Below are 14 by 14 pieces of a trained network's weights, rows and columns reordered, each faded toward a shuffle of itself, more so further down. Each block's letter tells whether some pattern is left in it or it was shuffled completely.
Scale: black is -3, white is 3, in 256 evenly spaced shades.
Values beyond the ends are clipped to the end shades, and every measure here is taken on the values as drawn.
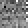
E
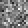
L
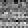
E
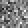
L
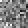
E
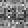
E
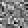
E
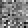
E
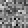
L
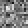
E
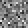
L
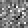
L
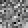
E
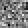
L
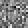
L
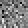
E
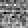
E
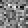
E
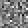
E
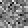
L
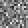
L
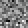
L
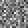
L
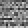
E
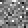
L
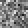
L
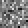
L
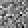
L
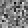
L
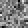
L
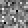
L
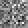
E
